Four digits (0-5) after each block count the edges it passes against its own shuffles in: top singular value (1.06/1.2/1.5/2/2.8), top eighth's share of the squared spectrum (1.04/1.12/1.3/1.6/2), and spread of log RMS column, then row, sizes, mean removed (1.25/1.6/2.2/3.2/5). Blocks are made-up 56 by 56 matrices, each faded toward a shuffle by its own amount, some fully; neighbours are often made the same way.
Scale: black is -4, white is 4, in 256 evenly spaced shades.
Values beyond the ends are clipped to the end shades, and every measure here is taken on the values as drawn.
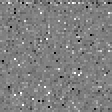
2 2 0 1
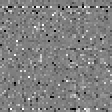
3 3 1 2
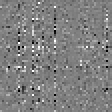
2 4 3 2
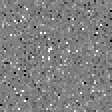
0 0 0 0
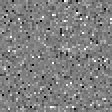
0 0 0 0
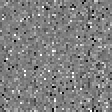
1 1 0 0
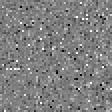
0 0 0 0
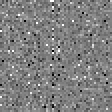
2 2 1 0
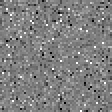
0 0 0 0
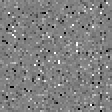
1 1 0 0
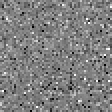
3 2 1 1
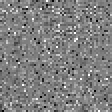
3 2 0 1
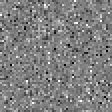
2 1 0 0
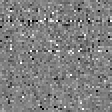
2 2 1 2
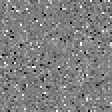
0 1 0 0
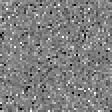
0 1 0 0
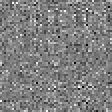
4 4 2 2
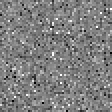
1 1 0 0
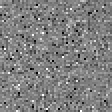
0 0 0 0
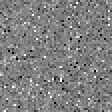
0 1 0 0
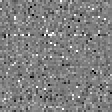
3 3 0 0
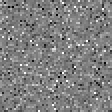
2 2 0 0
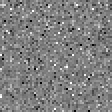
1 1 0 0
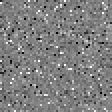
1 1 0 0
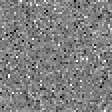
1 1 0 0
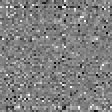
4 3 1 2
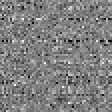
4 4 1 2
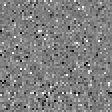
3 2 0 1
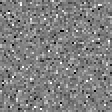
1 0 0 0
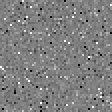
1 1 0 0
